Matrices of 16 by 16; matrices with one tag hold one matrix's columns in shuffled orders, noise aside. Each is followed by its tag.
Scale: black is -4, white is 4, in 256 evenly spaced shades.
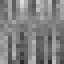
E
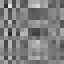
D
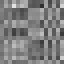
D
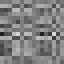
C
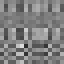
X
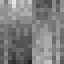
E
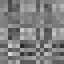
X
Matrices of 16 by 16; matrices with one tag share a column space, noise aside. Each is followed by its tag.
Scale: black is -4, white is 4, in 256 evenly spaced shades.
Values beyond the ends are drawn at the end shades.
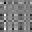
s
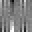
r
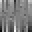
r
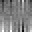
r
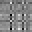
s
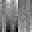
r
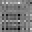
s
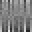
r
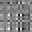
s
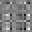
s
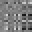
s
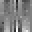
r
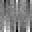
r
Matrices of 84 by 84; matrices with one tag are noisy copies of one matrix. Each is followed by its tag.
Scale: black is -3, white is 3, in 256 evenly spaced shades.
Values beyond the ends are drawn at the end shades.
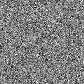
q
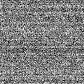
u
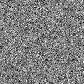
q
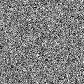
q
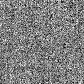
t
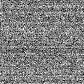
u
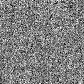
t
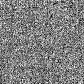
t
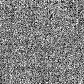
t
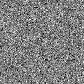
q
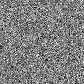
q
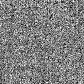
t
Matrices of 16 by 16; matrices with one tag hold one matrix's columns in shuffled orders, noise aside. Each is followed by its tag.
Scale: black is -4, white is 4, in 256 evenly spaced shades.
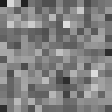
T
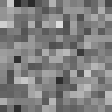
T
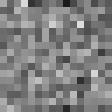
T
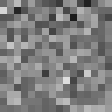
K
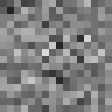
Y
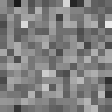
T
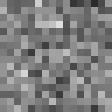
T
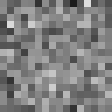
T
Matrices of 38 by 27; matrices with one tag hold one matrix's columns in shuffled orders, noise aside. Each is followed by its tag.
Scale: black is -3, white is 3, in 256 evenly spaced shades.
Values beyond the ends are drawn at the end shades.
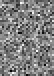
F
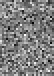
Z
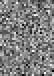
F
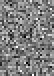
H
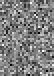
F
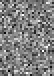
F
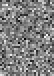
Z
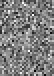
F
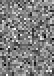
H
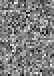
F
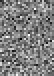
Z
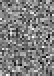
H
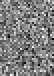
H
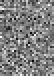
Z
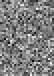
Z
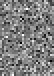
Z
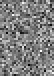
F
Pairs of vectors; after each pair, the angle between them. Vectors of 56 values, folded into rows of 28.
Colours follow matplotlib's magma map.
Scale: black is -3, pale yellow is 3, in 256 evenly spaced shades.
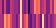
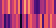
nearly opposite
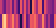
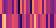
nearly parallel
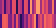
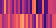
partly opposed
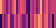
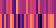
partly opposed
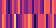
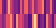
nearly opposite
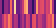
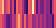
nearly opposite
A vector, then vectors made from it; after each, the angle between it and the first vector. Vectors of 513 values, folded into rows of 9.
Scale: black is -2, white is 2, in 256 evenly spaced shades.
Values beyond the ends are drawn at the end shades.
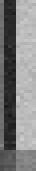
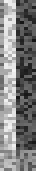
nearly opposite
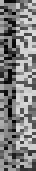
partly aligned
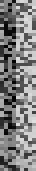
partly aligned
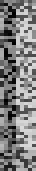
partly aligned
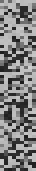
orthogonal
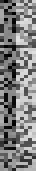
partly aligned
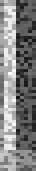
nearly opposite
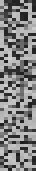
orthogonal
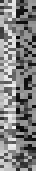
partly opposed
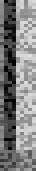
nearly parallel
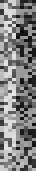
partly opposed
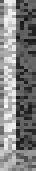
nearly opposite
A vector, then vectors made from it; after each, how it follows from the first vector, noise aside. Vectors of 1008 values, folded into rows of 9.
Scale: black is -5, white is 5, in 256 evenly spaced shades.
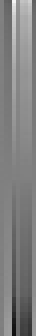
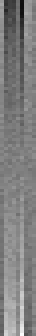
reversed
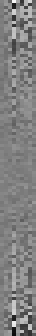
sign-scrambled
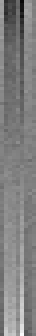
reversed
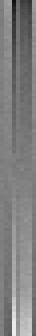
negated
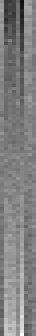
reversed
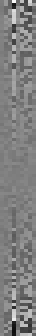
sign-scrambled
